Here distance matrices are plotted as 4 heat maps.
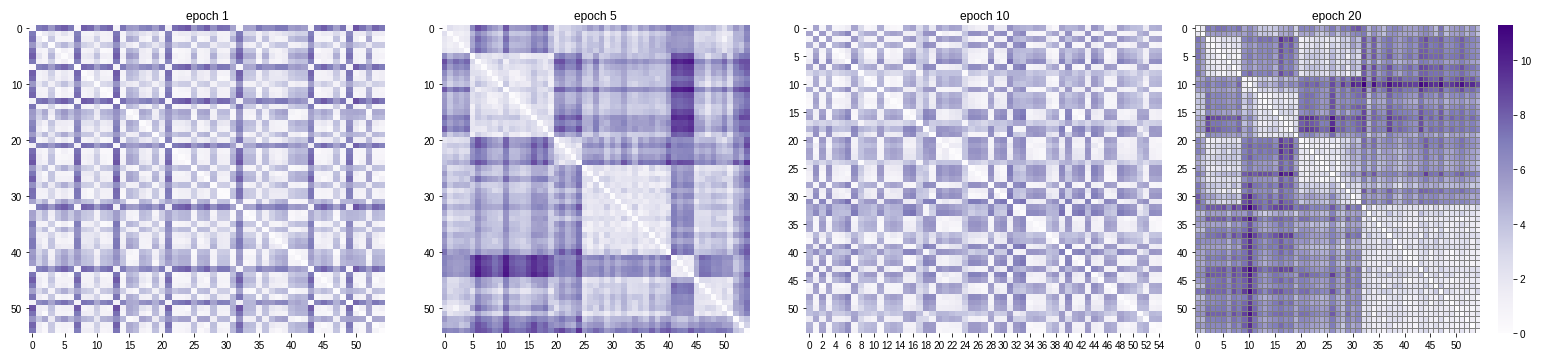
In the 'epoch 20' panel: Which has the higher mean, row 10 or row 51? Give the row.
10
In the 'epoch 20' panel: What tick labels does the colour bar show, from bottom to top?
0, 2, 4, 6, 8, 10
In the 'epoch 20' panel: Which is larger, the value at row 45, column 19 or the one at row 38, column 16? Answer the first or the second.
the second
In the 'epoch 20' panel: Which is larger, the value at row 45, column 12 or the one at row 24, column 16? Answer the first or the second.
the second
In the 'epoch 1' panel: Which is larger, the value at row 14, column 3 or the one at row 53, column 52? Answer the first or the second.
the second
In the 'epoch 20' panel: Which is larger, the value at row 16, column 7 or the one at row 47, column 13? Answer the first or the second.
the first
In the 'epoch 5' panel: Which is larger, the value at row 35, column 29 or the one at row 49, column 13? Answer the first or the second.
the second
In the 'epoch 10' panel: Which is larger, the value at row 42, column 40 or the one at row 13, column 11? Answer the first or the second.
the first
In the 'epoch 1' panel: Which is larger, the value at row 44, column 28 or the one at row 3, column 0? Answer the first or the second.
the second
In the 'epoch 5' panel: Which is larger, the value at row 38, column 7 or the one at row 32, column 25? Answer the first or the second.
the first
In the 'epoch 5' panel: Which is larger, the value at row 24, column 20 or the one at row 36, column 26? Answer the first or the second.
the first
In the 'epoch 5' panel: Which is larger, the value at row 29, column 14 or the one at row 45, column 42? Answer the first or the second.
the second
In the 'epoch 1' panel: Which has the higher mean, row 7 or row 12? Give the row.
7
